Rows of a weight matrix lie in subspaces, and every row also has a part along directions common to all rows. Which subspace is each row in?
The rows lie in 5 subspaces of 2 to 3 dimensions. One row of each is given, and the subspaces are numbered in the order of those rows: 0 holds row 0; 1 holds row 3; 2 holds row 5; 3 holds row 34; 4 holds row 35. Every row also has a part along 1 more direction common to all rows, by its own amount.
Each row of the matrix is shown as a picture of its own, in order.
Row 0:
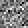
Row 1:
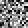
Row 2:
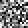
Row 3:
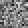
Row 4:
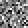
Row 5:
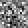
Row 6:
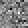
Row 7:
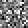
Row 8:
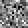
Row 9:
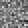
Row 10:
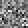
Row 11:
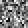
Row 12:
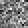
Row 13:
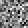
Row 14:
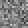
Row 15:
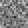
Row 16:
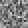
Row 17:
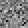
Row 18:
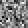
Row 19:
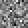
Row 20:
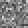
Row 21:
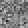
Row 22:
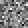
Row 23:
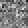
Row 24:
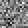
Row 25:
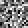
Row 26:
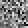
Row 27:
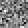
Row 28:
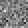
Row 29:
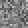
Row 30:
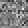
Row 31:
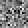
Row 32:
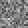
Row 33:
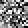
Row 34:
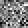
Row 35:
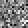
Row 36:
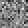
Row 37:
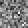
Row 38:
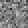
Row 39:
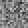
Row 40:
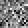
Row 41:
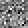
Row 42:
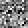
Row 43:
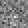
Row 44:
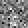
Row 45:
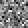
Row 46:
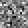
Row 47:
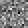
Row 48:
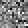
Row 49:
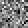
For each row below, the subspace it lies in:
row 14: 4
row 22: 1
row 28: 3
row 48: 4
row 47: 3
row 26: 4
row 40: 3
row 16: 2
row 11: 1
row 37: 2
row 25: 2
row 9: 4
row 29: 4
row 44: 2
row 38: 0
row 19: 2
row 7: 1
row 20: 0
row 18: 1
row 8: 1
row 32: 0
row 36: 0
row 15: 2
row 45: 1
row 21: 3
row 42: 3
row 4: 0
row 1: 0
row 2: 2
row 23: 0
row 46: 2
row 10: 0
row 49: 0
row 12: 4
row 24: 0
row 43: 2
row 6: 4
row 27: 3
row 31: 1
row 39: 1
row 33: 4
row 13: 2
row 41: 3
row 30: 0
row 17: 3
